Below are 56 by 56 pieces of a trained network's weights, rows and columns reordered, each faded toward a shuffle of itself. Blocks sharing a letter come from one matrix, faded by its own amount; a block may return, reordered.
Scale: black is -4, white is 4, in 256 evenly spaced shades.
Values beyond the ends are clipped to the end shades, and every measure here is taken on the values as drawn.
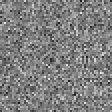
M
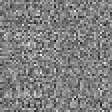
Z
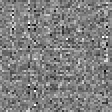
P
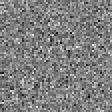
M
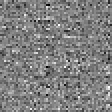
P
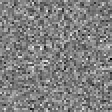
M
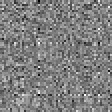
Z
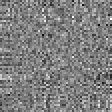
Z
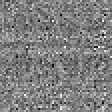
P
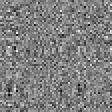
Z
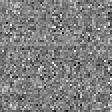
P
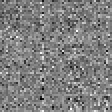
P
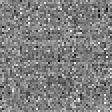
P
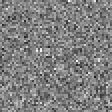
M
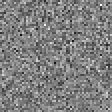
M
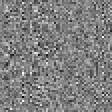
Z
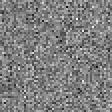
M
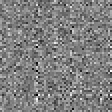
Z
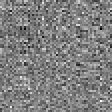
Z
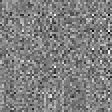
Z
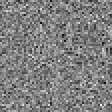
M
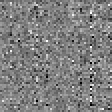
P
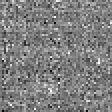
P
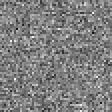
M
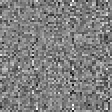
Z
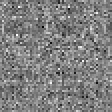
P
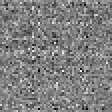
P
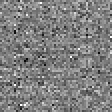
P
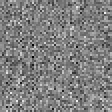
Z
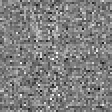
P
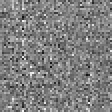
P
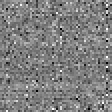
P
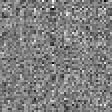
Z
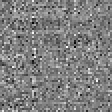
P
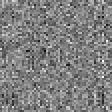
Z
